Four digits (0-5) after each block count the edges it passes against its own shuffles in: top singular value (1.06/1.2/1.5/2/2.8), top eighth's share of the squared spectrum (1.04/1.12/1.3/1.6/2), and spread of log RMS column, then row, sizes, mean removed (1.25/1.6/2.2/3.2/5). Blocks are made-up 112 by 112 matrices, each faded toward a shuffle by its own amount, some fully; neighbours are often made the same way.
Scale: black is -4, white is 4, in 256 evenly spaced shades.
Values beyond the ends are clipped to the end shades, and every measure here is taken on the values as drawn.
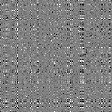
5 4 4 3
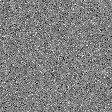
0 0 0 0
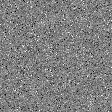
0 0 0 0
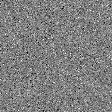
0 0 1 0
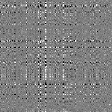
5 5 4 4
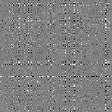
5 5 3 3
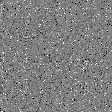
3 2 0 0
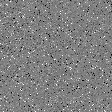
0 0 0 0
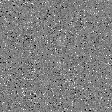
3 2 1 0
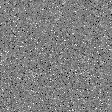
1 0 0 0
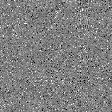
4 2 1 1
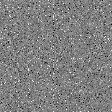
3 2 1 0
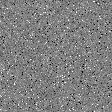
0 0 0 0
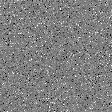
1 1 0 0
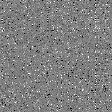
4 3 2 1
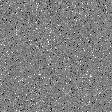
2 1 0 0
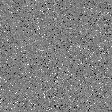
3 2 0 0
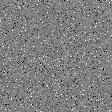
1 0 0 0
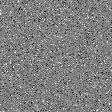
1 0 0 0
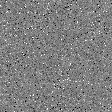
2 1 0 0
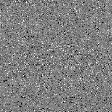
4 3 1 1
